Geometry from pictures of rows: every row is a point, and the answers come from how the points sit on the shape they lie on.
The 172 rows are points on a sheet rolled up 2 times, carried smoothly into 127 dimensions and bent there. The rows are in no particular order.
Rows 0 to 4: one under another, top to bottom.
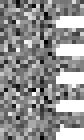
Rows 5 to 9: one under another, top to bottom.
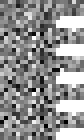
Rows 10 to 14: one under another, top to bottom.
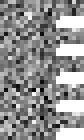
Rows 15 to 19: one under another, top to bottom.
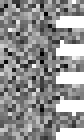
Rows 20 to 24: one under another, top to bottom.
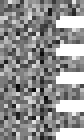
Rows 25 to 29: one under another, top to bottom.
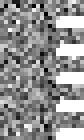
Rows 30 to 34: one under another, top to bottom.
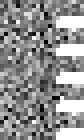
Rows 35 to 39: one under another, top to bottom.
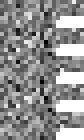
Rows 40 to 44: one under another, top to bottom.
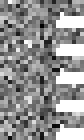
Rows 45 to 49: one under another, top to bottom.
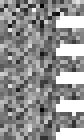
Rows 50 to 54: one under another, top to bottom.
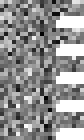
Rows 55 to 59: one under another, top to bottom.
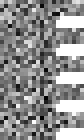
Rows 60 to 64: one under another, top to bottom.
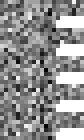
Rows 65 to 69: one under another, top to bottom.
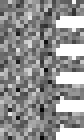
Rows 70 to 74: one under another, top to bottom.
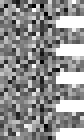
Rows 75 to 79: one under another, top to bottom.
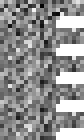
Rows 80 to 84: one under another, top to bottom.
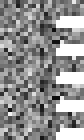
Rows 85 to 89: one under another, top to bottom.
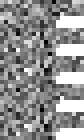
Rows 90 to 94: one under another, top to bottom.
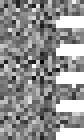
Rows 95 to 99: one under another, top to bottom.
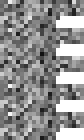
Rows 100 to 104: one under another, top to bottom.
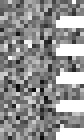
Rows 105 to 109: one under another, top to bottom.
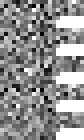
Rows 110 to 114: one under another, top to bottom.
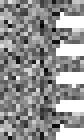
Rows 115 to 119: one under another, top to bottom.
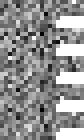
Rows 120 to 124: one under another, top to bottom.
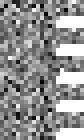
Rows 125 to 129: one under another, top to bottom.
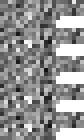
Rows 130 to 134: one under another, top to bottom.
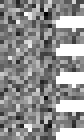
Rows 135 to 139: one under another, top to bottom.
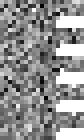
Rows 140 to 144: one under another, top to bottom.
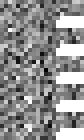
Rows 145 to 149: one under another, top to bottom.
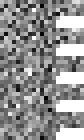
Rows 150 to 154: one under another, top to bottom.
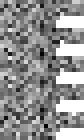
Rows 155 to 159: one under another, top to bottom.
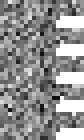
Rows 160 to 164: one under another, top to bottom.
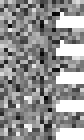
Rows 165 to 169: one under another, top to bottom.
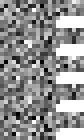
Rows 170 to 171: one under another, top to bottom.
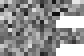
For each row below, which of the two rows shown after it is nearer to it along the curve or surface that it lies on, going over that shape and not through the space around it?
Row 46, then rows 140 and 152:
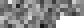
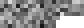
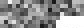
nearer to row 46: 140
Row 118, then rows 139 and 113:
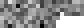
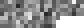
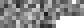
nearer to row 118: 139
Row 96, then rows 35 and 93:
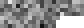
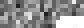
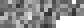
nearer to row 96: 93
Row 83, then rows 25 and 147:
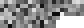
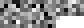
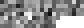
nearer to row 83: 25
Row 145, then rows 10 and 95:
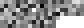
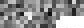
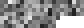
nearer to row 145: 95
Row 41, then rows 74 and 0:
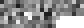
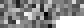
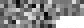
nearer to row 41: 74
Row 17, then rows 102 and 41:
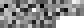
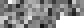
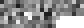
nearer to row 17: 102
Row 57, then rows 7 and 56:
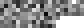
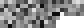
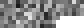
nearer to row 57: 56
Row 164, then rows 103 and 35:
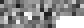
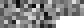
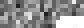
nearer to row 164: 103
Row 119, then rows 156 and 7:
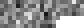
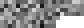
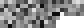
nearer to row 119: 156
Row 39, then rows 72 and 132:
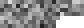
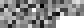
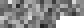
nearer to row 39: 132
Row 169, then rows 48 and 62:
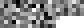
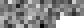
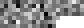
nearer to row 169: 62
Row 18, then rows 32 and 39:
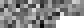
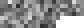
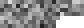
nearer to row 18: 39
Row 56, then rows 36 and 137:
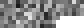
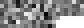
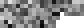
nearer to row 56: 36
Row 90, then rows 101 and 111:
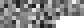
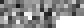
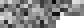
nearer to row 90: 101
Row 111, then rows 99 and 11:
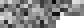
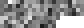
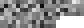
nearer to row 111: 99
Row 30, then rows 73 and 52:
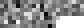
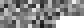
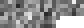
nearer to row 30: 73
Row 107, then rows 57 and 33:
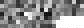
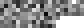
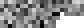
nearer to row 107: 57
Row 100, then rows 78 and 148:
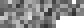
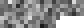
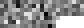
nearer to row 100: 78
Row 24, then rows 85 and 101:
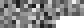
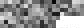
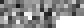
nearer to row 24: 101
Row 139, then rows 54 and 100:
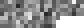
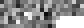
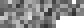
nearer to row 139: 100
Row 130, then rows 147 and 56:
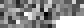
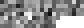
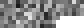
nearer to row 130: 147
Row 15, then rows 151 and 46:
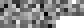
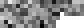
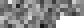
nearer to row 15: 46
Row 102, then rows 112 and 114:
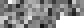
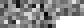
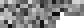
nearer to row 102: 114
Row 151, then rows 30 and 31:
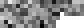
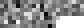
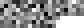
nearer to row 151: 31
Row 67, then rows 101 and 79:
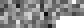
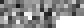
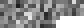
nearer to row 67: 79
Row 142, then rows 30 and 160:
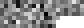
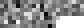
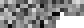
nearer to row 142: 30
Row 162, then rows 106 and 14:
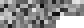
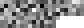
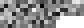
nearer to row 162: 14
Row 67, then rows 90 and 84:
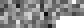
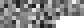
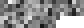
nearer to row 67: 90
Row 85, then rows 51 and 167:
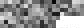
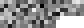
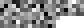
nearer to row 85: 51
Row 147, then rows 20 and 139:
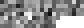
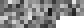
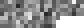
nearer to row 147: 20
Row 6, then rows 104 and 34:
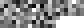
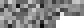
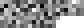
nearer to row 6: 34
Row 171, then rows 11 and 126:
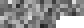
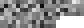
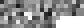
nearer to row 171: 11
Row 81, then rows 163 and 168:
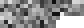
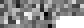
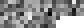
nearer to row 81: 168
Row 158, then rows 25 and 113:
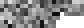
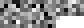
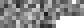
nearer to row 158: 25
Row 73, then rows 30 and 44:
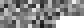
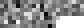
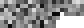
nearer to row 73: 30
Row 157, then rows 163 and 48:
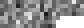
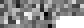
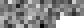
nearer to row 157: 48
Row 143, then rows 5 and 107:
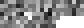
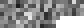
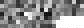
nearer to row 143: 107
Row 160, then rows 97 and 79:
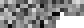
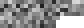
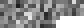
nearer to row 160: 97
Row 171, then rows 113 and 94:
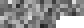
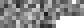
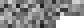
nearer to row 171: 94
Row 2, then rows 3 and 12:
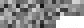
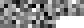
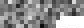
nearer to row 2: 12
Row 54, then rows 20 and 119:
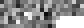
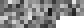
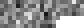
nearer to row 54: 20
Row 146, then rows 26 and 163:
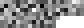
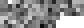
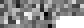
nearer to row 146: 26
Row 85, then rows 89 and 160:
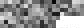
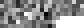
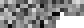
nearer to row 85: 160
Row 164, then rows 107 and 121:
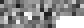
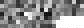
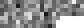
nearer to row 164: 107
